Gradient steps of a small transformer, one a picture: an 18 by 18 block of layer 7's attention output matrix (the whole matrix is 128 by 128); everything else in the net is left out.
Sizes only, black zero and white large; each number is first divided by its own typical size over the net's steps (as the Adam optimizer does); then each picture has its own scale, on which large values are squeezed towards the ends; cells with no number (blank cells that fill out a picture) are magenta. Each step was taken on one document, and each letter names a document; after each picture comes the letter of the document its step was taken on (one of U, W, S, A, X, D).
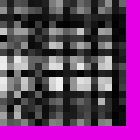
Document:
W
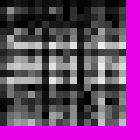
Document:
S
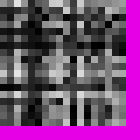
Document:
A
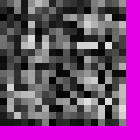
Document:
S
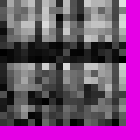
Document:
S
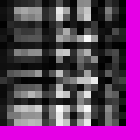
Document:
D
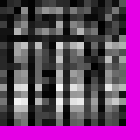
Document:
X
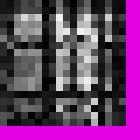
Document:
D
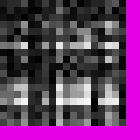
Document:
X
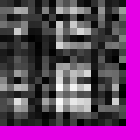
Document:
X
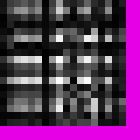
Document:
D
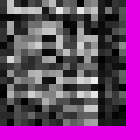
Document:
D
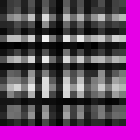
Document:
A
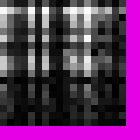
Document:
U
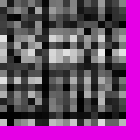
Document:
S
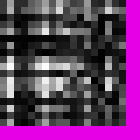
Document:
W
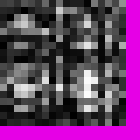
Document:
X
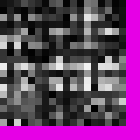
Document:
W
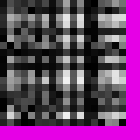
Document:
A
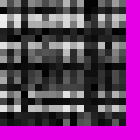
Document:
A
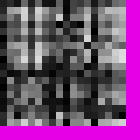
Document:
S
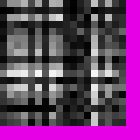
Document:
S
